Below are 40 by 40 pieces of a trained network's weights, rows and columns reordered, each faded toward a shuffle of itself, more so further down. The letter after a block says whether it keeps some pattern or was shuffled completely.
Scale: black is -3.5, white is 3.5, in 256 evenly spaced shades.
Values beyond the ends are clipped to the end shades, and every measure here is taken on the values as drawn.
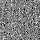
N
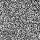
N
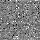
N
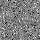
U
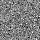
U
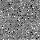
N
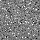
U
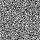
N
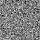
N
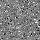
U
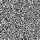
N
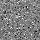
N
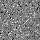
U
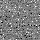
N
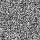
U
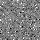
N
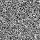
U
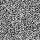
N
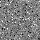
U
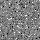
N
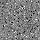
U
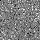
U
